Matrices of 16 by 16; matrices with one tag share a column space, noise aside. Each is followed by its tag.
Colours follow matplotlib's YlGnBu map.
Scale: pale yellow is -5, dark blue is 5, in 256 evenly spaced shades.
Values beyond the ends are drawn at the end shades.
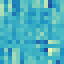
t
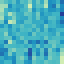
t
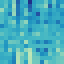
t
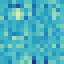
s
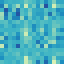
s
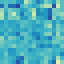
s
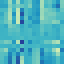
t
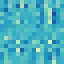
t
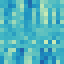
t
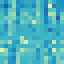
t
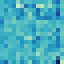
s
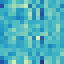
s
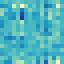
s
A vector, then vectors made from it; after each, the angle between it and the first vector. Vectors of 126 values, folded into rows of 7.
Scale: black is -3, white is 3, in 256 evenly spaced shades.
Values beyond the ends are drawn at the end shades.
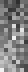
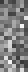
partly aligned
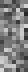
partly aligned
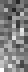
nearly parallel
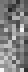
nearly parallel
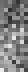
nearly parallel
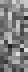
partly opposed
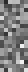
orthogonal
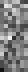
partly opposed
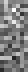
partly opposed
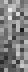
nearly opposite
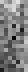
nearly opposite
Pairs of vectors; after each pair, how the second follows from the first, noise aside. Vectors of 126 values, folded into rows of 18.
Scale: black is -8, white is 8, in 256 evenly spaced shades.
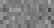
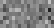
scaled up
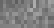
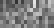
scaled up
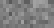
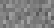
shuffled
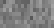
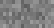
shuffled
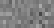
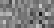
scaled up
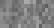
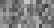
scaled up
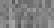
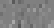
partly zeroed
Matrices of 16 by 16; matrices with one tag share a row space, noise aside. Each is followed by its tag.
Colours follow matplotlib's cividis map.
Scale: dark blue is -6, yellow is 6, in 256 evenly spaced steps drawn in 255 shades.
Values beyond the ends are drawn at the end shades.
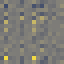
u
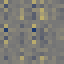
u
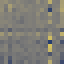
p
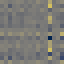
p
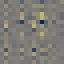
u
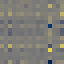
p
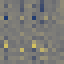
u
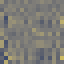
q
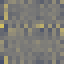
q
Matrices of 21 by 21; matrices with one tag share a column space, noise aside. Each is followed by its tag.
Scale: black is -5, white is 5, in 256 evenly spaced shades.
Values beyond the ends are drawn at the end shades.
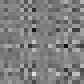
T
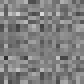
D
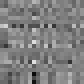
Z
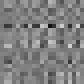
Z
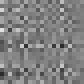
T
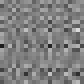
T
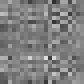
D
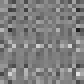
T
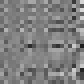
T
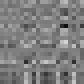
Z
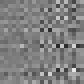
T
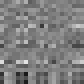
Z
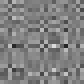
T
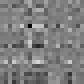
Z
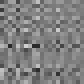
T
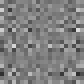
T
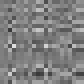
T
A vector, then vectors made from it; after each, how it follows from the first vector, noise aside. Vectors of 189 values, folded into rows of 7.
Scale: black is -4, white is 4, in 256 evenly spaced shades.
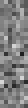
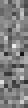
copied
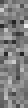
reversed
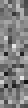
copied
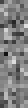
reversed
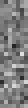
negated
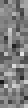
negated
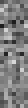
reversed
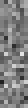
negated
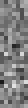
negated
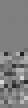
partly zeroed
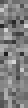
reversed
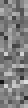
negated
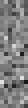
copied
